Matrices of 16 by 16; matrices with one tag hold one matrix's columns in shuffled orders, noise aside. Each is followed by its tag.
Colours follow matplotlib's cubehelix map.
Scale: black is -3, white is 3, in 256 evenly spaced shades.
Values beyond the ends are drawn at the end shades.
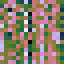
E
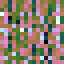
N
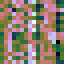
E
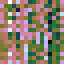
E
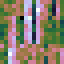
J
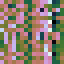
E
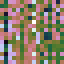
E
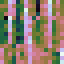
J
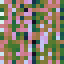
E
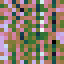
E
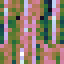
J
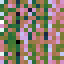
E
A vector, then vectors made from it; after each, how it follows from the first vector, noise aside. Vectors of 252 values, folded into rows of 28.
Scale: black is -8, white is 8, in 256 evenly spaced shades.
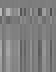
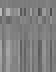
copied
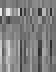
scaled up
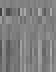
negated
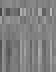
negated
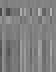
negated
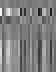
scaled up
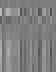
copied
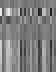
scaled up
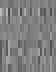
sign-scrambled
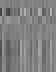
negated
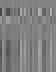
negated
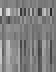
scaled up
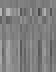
copied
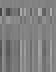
negated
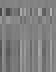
negated
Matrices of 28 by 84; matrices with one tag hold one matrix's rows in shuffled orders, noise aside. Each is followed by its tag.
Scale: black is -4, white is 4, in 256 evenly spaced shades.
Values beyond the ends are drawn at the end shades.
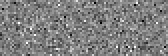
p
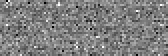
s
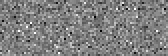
p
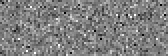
p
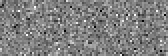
p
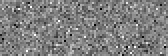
p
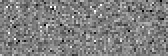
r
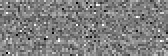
s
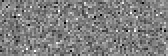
p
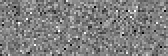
p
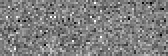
r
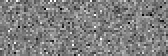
r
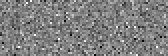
p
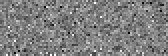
r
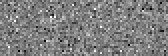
r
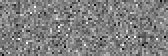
p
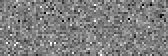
r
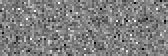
p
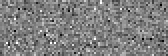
r
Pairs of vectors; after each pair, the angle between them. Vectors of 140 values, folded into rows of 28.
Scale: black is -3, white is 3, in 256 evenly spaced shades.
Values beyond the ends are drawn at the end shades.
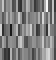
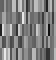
nearly opposite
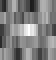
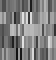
partly aligned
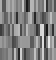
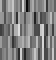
nearly parallel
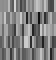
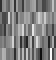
partly opposed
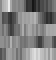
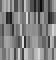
partly aligned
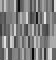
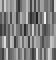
nearly parallel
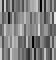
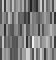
nearly opposite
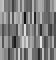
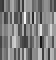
nearly opposite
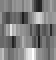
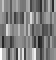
partly aligned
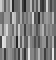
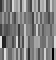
nearly opposite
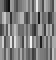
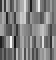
orthogonal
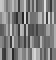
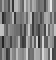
orthogonal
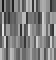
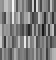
partly opposed
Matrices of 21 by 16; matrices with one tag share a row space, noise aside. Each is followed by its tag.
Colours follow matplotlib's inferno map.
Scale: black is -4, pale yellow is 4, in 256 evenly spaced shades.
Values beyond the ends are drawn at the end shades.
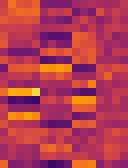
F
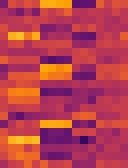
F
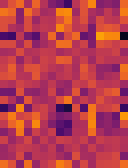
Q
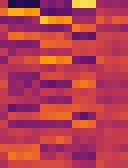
F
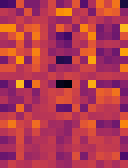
Q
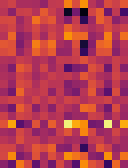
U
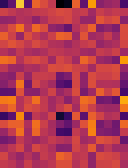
Q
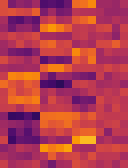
F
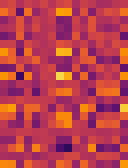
Q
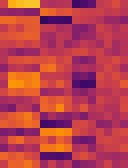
F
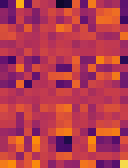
Q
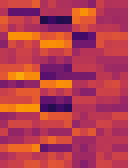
F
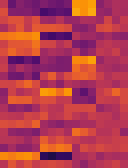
F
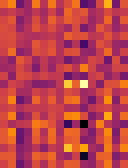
U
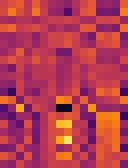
Q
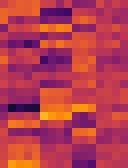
F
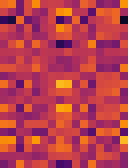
Q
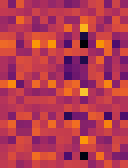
U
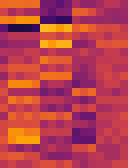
F
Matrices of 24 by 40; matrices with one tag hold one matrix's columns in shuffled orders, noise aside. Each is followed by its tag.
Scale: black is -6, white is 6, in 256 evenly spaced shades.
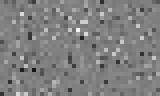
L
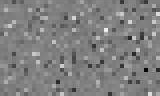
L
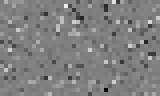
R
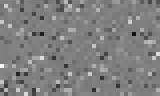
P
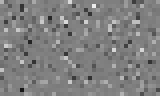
R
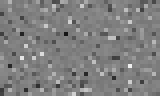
P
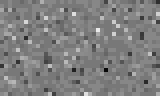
L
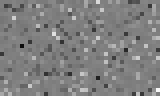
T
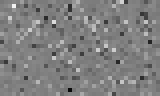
R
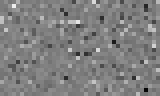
R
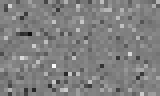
P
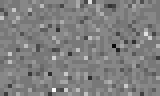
T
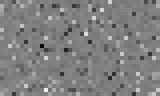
T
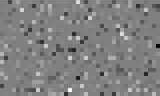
T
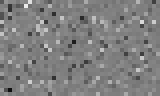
R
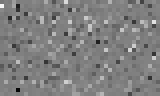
R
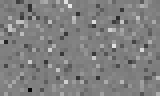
R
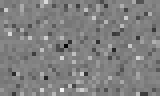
T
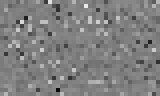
R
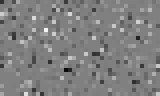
L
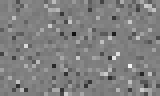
P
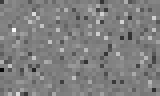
L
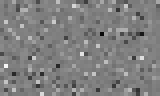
P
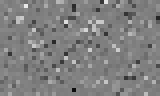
R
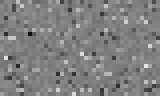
P
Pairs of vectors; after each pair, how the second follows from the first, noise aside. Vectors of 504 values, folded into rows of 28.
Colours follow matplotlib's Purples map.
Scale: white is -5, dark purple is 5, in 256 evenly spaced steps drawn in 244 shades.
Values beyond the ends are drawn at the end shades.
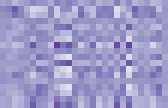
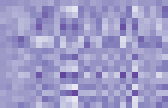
wrapped around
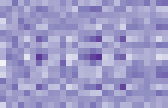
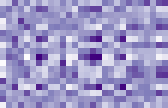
scaled up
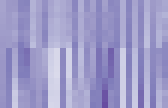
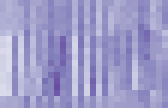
wrapped around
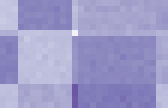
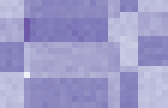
wrapped around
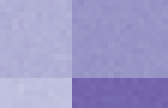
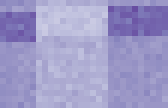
wrapped around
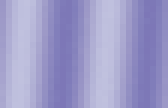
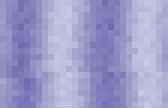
wrapped around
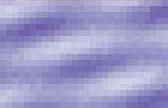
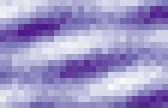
scaled up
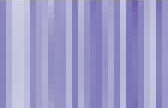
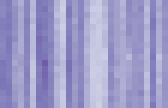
wrapped around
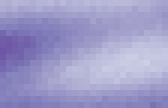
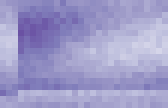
wrapped around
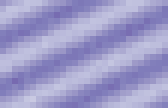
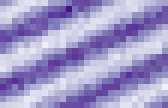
scaled up
